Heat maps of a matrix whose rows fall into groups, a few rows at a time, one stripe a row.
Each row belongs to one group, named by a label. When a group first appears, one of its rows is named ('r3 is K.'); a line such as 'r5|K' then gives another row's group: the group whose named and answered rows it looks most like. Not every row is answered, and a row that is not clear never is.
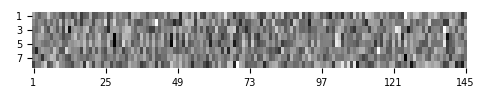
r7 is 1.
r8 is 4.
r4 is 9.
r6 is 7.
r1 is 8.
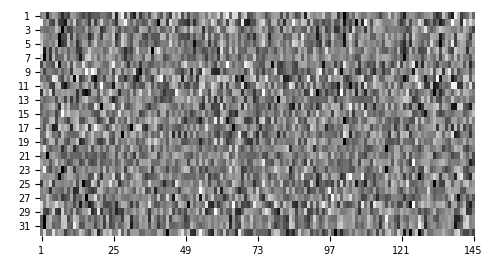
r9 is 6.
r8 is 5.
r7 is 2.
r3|8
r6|2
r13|1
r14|4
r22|8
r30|7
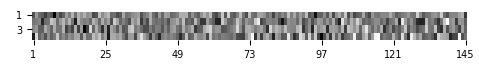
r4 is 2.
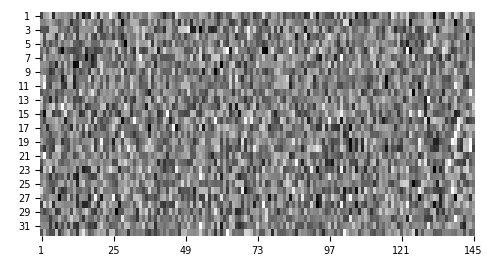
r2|9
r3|4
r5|2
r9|2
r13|2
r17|8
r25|1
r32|5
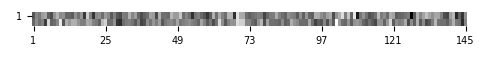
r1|4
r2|5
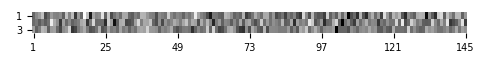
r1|6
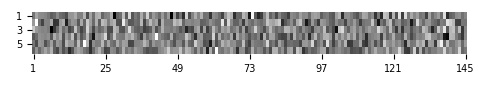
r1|9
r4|4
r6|1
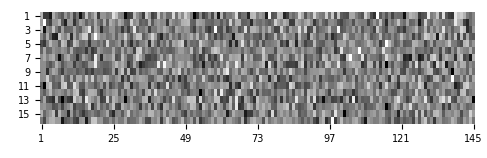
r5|7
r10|9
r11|7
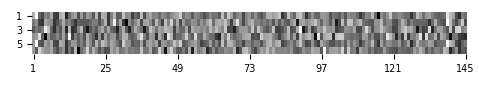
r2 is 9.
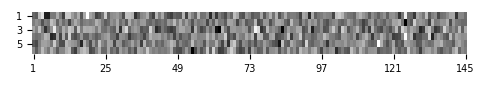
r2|1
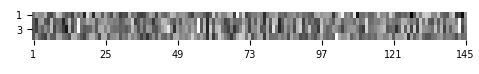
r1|4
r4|5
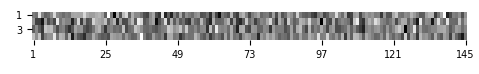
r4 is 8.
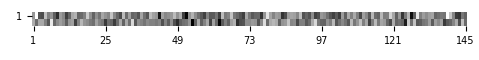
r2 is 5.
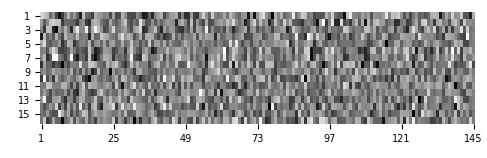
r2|8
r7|1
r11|9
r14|4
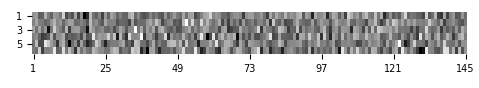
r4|2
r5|1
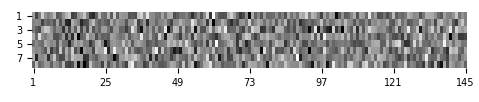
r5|1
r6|4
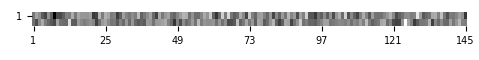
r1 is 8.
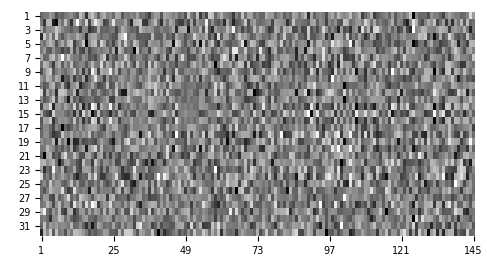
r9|6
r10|8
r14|6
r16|6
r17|8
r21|7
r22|4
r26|7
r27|5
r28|6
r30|1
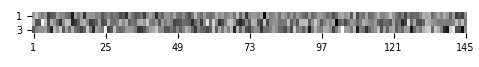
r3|4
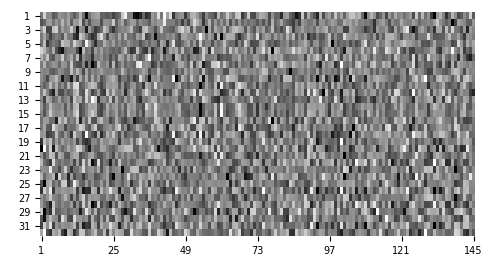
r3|1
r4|5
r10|8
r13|6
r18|8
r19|6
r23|9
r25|7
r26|6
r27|9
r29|2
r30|7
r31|6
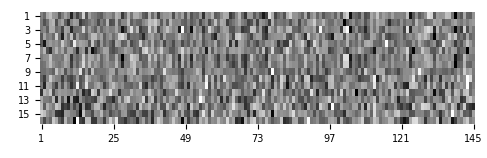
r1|9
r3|9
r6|1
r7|9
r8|9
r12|6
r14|8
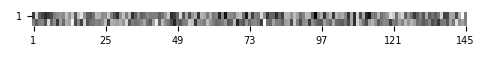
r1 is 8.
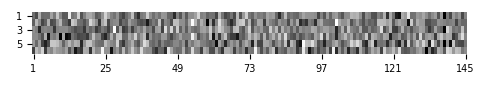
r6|6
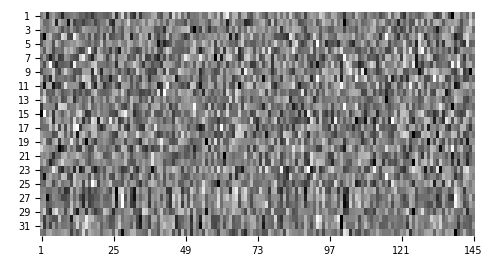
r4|7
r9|4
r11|7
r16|6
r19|1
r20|4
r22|1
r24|7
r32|9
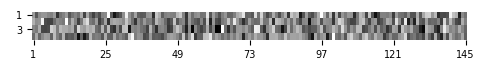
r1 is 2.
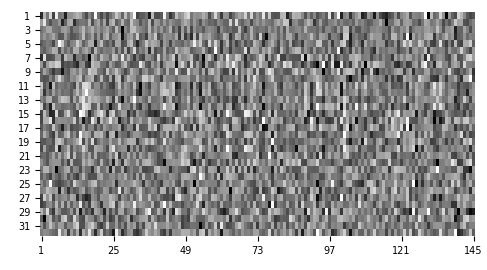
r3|9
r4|9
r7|2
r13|9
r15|5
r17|9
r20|5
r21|9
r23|4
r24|5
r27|6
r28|4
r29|8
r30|7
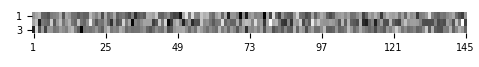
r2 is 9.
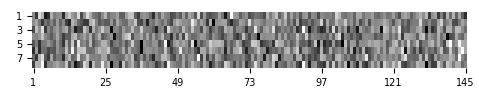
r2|5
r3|6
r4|9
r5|8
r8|6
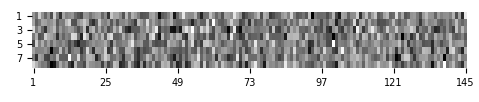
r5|6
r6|4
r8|4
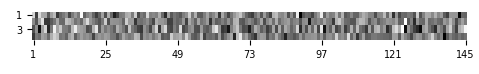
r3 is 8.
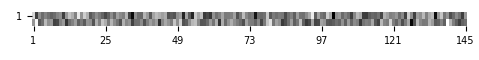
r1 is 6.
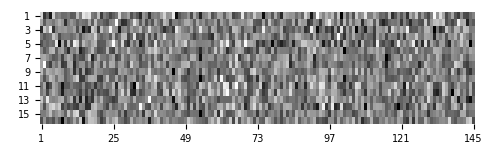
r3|6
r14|8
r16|8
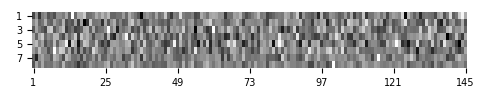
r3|2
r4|9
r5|1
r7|7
